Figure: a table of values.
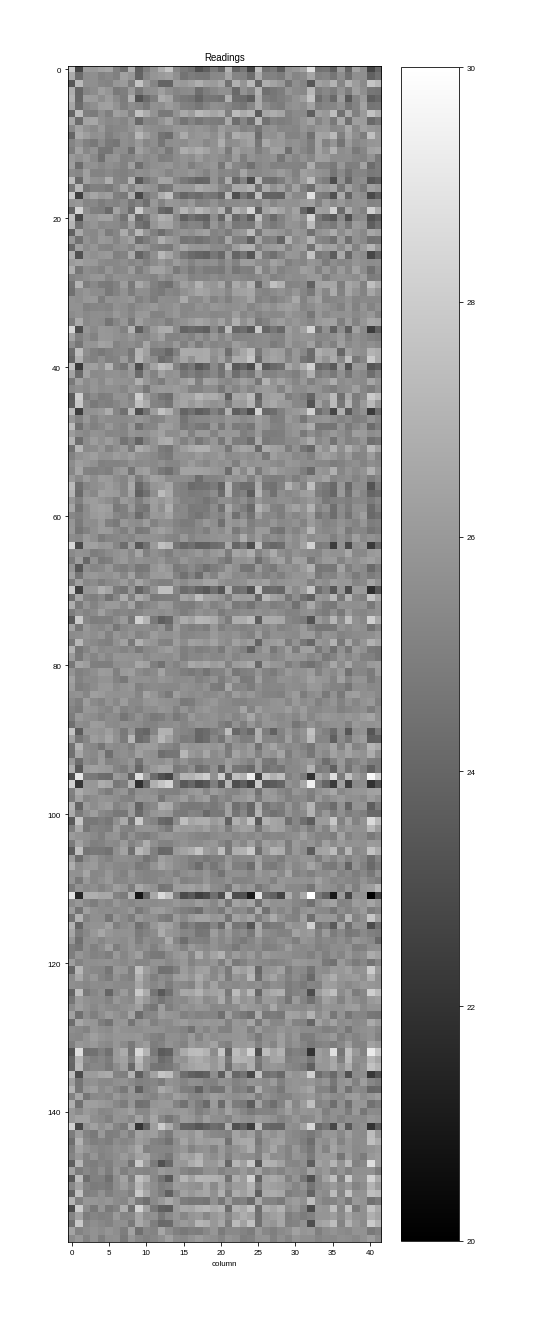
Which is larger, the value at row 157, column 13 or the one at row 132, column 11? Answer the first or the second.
the first
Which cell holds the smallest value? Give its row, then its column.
111, 40
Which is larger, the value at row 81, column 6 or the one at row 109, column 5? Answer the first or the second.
the second
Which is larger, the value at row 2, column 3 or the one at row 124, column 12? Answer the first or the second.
the first
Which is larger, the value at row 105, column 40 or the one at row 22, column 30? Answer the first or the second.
the first
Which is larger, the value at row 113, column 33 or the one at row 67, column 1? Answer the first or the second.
the first
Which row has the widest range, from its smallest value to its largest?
111
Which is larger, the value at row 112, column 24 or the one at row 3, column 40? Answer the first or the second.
the first
